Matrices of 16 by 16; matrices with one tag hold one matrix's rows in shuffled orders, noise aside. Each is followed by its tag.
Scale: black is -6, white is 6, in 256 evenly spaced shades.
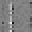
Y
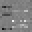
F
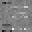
F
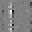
Y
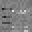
F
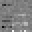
F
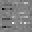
F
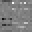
F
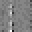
Y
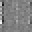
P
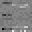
F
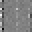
P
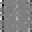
P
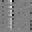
Y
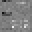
F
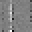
Y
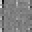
P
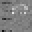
F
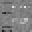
F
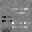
F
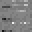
F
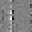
Y
